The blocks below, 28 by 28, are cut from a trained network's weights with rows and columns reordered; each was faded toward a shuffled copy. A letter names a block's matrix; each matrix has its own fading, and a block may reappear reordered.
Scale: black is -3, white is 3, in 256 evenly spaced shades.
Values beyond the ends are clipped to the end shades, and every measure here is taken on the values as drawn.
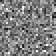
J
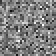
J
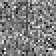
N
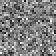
N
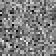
N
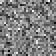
N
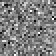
N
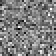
J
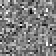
J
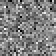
J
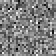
N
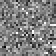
J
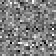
J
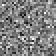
N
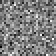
N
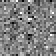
J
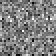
J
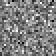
J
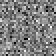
J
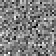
N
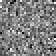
J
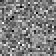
N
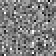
J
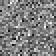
N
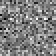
N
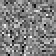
J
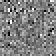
J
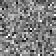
N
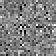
J
